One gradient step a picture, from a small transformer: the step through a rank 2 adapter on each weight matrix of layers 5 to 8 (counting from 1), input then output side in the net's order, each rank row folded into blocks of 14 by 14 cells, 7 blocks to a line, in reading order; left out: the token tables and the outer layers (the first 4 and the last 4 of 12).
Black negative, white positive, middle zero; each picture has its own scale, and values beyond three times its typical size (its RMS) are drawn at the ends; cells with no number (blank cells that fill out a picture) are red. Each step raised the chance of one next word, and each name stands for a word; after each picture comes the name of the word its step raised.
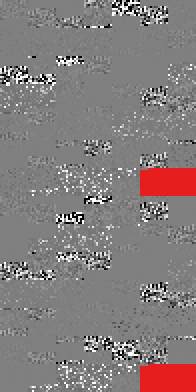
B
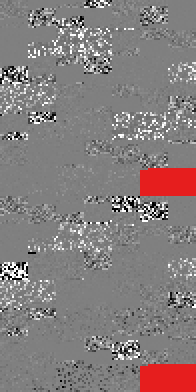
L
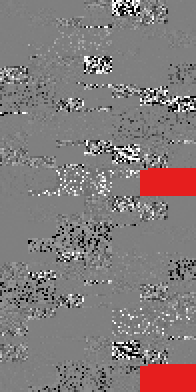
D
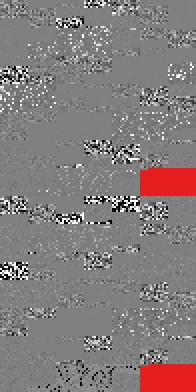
L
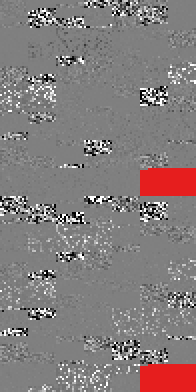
B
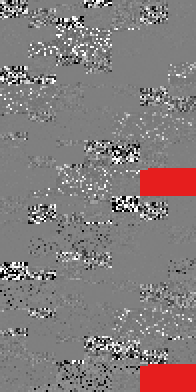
L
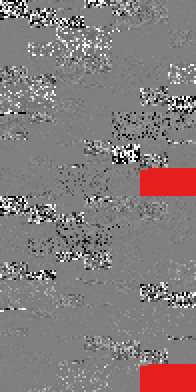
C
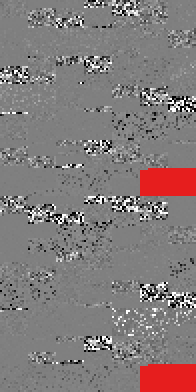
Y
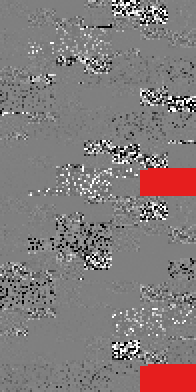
D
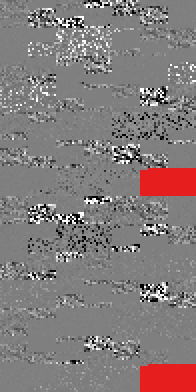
C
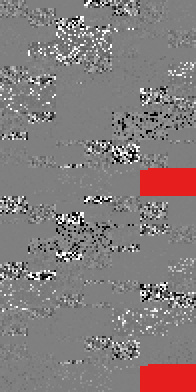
C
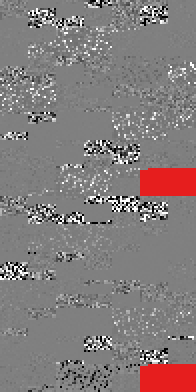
L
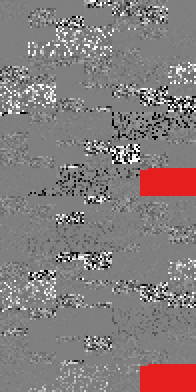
C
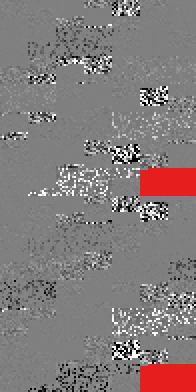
D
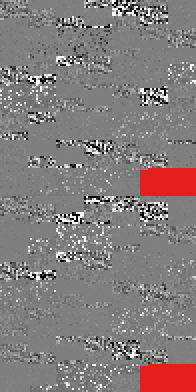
B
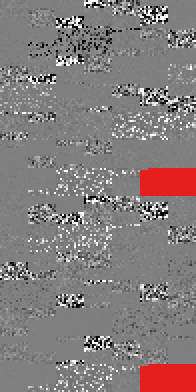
B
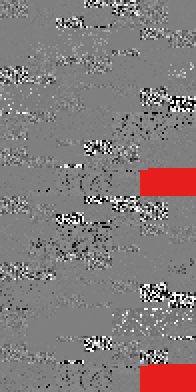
Y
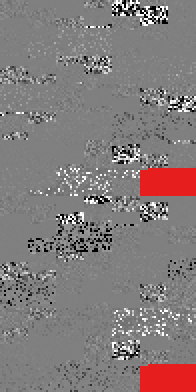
D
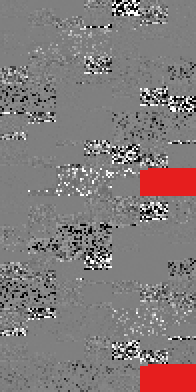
D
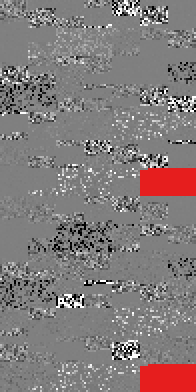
D
